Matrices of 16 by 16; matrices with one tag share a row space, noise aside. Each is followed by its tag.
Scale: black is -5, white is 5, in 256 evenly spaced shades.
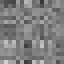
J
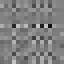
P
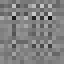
P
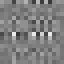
P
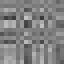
J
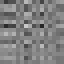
J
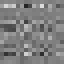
J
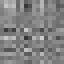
J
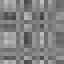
J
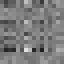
J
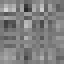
J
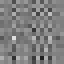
P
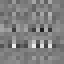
P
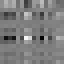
J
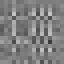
P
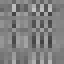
P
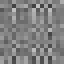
P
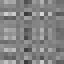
J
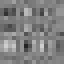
J
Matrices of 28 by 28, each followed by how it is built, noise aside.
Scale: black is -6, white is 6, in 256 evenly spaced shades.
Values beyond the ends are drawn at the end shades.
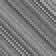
Toeplitz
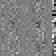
uneven columns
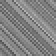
Toeplitz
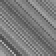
Toeplitz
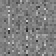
uneven columns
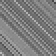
Toeplitz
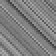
Toeplitz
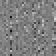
uneven columns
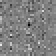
uneven columns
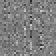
uneven columns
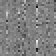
uneven columns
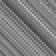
Toeplitz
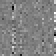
uneven columns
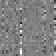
uneven columns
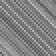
Toeplitz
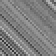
Toeplitz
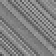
Toeplitz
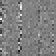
uneven columns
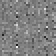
uneven columns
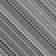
Toeplitz
